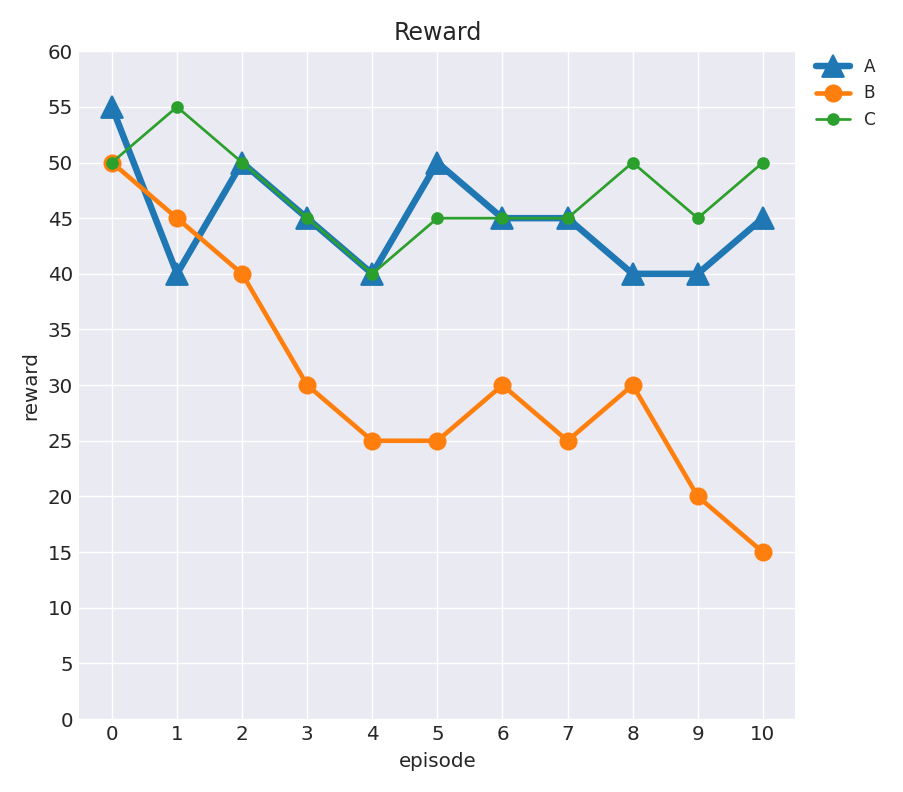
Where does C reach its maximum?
1
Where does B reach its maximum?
0
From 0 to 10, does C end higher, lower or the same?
the same
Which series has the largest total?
C
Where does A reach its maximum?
0
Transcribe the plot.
Title: Reward
x-axis: episode, ticks 0 1 2 3 4 5 6 7 8 9 10
y-axis: reward, ticks 0 5 10 15 20 25 30 35 40 45 50 55 60
Legend: A, B, C
Values:
A: 55 40 50 45 40 50 45 45 40 40 45
B: 50 45 40 30 25 25 30 25 30 20 15
C: 50 55 50 45 40 45 45 45 50 45 50
